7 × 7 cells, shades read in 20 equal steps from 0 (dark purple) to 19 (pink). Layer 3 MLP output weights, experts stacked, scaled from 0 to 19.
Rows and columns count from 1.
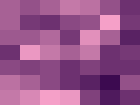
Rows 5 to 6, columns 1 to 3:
8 7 8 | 13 11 8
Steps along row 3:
same up down up down down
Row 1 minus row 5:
3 2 3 9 6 4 0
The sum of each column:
72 77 77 67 70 51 39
